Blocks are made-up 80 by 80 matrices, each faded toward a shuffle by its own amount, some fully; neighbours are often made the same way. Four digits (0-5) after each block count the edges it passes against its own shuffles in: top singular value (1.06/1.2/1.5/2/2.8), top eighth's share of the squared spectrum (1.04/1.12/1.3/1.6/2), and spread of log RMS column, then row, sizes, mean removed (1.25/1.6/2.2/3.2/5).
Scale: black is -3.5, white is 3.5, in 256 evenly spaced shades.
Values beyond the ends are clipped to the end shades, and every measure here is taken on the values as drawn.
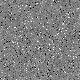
0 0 0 0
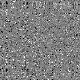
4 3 2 1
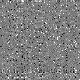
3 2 1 1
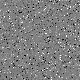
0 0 0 0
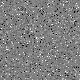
2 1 0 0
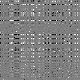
5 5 3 4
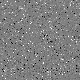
2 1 0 0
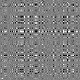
5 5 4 4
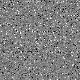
1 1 0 1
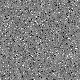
0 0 0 0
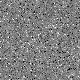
1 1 0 0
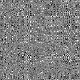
4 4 2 2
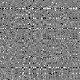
4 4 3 3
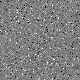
1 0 0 0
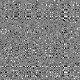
4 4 3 3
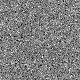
0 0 0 0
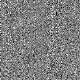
1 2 3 0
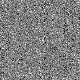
1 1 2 0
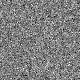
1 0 0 0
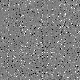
3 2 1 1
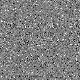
3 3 1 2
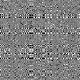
5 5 3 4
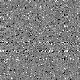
4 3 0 2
